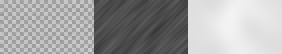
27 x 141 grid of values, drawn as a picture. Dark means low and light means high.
The table splits into one row of 3 panels. Panel 1,1: high, checkered. Panel 1,2: low, slanting up to the right, faint in contrast. Panel 1,3: very high, smooth, faint in contrast.
